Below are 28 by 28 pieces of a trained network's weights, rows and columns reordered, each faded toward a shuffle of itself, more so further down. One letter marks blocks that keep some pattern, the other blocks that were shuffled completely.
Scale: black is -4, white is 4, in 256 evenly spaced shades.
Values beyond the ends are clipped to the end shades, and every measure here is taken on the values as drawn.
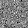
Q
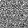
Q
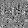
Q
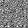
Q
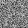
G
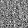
Q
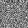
Q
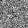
G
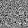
Q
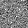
G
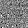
Q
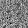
Q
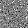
G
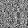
Q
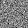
G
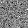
G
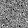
G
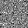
Q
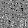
Q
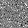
G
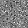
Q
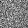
G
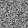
G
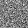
G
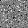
Q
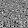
Q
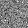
Q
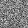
G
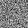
G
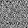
Q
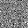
Q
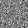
G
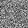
G
